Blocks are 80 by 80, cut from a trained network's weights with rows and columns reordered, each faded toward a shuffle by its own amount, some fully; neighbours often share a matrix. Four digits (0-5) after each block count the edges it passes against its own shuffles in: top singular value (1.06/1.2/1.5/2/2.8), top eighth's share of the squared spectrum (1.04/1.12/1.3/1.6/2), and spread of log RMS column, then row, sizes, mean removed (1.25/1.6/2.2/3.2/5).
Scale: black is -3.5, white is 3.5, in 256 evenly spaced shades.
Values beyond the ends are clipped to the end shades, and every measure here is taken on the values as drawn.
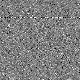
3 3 0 2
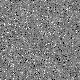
0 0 0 0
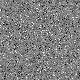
0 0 0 0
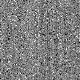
2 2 1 1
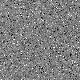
0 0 0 0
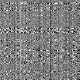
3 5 2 4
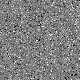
0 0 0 0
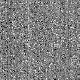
2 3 1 2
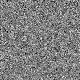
1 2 0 0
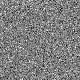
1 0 0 0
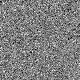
0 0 0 0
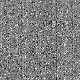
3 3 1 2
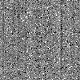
2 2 1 1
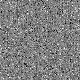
1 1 0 0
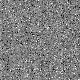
1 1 0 0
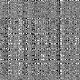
4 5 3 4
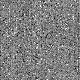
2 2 0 1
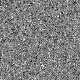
2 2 1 0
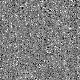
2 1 0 0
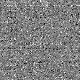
2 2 1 1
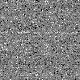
2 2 1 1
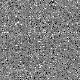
2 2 2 1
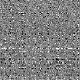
3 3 3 2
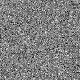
2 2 0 1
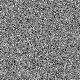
1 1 0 0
